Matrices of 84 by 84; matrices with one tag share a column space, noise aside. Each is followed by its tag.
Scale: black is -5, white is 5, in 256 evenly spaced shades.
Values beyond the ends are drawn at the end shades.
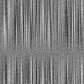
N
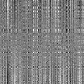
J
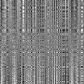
J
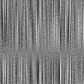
N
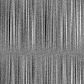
N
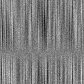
N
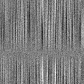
N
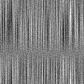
N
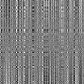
J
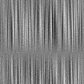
N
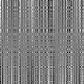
J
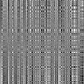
J
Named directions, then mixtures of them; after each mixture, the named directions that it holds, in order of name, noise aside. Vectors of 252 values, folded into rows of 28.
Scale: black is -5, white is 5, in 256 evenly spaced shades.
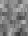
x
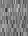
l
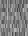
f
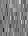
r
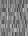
f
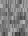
f, x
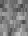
x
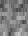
x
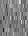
r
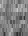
l, x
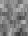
x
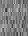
l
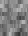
x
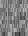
f, x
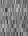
l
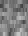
x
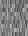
f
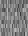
f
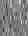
r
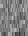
f, x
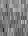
r, x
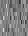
r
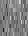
r
